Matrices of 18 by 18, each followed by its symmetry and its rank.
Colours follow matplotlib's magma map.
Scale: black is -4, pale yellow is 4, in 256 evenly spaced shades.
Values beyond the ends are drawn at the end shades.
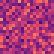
symmetric, full rank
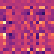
neither, rank two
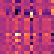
neither, rank two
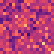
symmetric, full rank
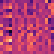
neither, rank three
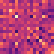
symmetric, rank three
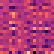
neither, rank three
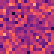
symmetric, full rank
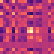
symmetric, rank two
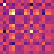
symmetric, rank two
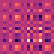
symmetric, rank one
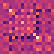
symmetric, rank three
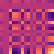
symmetric, rank one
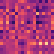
neither, rank three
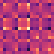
symmetric, rank two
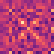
symmetric, rank three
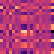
neither, rank two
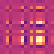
symmetric, rank one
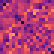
symmetric, full rank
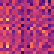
neither, rank three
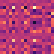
neither, rank two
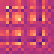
symmetric, rank two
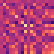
symmetric, rank three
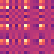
symmetric, rank one
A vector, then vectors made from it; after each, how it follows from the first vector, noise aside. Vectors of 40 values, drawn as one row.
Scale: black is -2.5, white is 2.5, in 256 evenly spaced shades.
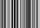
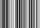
sign-scrambled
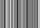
partly zeroed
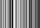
sign-scrambled
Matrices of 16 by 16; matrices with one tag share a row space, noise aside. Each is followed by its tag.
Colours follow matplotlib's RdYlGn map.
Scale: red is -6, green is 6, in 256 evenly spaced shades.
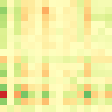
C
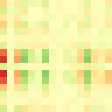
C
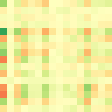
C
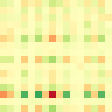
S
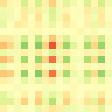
S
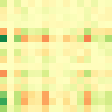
C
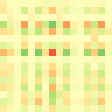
S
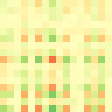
S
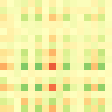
S
